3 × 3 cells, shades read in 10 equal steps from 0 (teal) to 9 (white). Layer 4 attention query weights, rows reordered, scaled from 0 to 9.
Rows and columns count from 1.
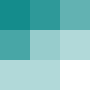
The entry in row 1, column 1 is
0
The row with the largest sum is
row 3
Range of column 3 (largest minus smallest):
6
